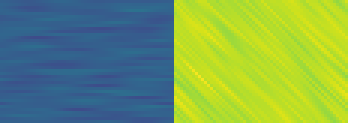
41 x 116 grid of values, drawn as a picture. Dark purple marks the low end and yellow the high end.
The table splits into one row of 2 panels. Panel 1,1: low, streaked across, faint in contrast. Panel 1,2: very high, slanting down to the right, faint in contrast.
